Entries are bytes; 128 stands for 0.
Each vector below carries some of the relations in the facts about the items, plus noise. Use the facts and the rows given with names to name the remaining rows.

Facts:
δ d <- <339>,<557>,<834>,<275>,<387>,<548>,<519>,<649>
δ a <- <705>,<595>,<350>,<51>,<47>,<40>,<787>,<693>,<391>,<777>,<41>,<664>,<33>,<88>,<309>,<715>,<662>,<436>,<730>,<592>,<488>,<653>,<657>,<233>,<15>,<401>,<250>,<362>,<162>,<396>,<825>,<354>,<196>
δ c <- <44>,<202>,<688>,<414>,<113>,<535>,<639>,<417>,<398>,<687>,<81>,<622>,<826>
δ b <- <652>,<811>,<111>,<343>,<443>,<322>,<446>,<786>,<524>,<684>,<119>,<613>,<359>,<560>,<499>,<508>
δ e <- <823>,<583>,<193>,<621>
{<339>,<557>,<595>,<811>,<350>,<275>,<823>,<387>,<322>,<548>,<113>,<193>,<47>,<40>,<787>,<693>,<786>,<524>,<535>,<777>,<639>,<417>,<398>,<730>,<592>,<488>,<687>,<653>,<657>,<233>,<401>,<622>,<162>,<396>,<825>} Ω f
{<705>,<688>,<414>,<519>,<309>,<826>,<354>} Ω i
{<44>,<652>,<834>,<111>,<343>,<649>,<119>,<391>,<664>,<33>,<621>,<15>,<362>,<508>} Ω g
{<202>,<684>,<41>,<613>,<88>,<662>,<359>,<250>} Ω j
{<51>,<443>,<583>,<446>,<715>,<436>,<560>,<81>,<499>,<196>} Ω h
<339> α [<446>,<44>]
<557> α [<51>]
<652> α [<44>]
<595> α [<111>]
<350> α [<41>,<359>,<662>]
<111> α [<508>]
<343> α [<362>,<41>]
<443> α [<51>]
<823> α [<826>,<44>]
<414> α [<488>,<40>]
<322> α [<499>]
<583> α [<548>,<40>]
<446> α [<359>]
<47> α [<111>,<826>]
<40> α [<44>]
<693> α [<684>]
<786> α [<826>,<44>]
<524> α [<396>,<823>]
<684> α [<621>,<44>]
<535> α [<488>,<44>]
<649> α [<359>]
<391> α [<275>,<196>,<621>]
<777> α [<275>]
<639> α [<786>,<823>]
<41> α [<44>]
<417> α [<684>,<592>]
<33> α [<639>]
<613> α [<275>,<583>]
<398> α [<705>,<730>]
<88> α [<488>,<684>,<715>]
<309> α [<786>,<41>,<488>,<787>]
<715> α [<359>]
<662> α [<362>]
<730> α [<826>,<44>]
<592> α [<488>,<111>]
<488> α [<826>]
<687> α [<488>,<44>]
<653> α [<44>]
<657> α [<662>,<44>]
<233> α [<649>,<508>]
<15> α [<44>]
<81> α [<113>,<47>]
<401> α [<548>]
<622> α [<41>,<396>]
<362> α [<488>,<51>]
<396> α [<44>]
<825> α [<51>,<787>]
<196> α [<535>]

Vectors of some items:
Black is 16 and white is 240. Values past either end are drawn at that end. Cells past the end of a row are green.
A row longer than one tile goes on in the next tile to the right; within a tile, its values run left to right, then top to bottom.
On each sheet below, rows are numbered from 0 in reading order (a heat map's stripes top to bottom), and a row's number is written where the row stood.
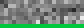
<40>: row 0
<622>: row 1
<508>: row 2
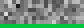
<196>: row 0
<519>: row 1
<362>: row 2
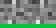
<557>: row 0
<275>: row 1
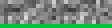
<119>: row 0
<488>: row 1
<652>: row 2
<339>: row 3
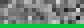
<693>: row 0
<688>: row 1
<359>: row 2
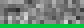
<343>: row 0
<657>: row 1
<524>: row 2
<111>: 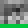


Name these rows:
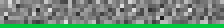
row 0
<51>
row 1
<662>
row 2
<387>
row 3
<417>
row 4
<41>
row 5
<684>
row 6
<250>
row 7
<193>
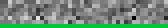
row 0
<391>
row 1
<621>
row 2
<786>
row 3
<396>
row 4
<613>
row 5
<47>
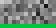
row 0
<560>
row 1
<583>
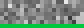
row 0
<309>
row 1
<350>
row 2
<44>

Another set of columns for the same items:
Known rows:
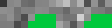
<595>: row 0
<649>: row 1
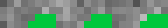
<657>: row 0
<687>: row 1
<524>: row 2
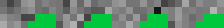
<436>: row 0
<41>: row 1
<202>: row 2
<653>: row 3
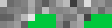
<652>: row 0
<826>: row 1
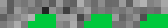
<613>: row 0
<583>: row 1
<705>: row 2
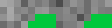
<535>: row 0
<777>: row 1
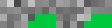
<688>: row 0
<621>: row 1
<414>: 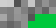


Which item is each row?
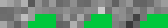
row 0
<834>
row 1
<823>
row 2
<592>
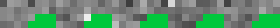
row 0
<193>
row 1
<508>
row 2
<81>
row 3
<362>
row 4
<47>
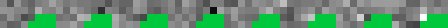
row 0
<488>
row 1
<359>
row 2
<715>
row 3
<88>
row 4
<730>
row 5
<343>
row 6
<519>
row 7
<111>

